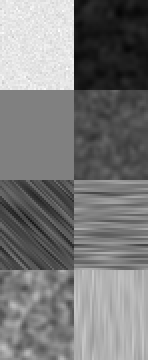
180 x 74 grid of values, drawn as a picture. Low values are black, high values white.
It is made of 4 by 2 panels. Panel 1,1: very high, fine-grained, faint in contrast. Panel 1,2: very low, blotchy, faint in contrast. Panel 2,1: middling, flat. Panel 2,2: low, blotchy, faint in contrast. Panel 3,1: low, slanting down to the right. Panel 3,2: middling, streaked across. Panel 4,1: middling, blotchy. Panel 4,2: high, streaked downward, faint in contrast.
